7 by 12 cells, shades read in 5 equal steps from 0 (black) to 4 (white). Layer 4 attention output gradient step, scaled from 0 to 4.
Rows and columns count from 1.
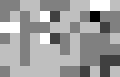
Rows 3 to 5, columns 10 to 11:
3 1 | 2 2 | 2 2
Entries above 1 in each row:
12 10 11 11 12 10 10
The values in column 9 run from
1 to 3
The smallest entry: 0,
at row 2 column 10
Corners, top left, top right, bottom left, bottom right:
2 3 2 3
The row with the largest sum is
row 1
